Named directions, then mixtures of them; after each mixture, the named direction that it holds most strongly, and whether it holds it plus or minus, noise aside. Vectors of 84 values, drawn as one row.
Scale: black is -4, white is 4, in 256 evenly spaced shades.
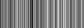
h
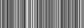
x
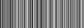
h, plus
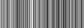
h, minus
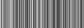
h, minus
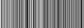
h, minus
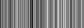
h, plus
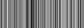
x, minus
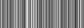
x, plus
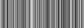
h, minus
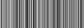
x, minus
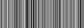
x, minus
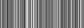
x, plus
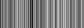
h, plus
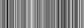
x, plus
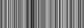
x, minus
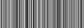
x, minus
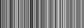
h, plus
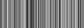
x, minus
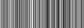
h, minus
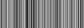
x, minus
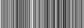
h, minus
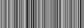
x, minus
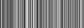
x, plus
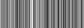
h, minus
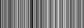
h, plus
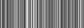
x, plus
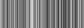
h, minus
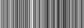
h, minus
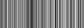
h, plus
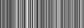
x, plus
